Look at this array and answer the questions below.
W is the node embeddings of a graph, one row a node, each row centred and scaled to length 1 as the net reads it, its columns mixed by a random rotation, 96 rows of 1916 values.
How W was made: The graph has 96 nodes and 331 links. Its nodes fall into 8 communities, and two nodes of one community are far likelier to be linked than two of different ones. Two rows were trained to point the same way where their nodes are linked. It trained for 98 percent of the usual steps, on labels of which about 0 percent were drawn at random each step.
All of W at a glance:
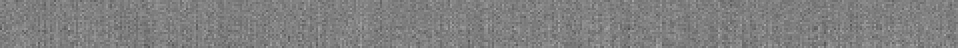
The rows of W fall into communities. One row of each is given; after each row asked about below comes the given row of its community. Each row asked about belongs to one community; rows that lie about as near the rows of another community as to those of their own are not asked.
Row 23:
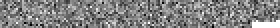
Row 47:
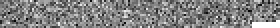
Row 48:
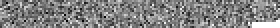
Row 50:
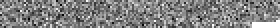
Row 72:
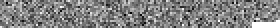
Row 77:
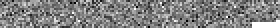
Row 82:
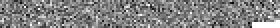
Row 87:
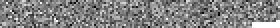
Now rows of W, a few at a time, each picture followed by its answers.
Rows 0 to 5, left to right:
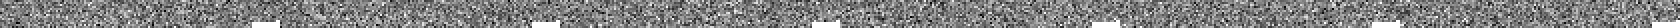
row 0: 47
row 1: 47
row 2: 48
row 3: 50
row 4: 87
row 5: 77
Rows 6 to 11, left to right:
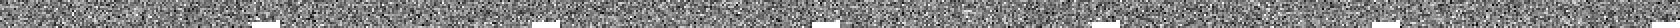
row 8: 48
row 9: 47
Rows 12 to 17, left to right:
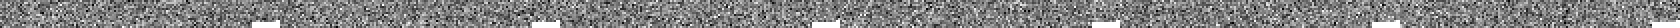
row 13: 47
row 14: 48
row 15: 77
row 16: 72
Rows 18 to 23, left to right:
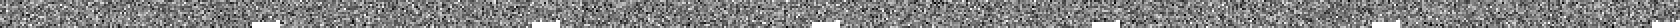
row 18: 82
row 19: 77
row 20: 72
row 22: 48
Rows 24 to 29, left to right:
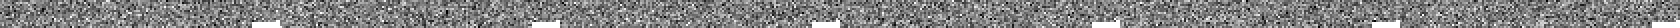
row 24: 87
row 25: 87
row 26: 77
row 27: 50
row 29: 47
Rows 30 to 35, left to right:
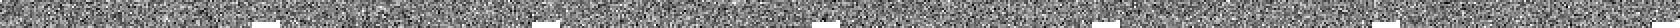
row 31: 23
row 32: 82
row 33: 87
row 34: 50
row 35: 48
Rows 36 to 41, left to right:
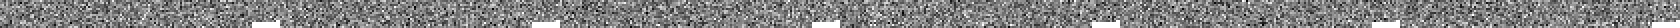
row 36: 82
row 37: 87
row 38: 72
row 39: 47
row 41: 87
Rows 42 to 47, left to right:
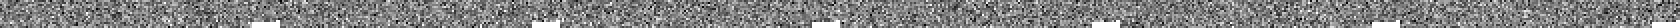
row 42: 87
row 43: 50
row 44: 82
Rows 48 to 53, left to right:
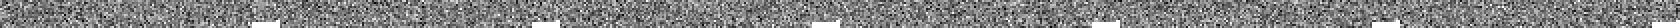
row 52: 82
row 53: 77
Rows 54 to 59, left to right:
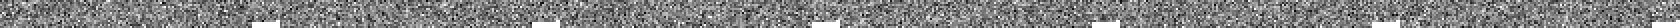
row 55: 47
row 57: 82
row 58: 50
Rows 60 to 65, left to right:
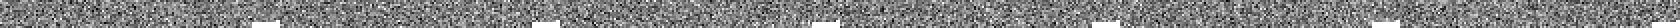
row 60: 87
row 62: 87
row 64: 72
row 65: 47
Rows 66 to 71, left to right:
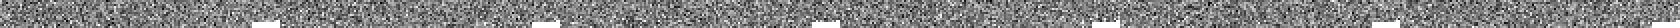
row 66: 72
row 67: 50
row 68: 23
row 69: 50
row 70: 77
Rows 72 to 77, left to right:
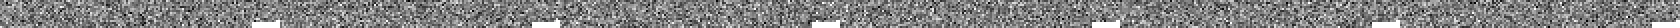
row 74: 23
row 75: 82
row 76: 82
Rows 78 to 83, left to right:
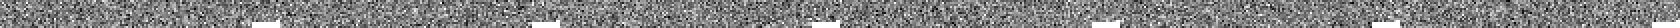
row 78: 87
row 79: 77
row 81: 72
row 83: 72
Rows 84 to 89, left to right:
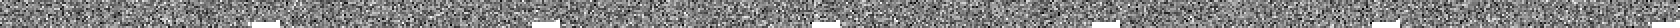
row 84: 87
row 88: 48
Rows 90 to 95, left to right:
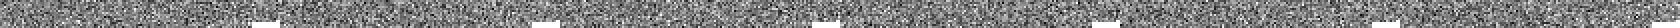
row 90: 77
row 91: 72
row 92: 50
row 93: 77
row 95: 72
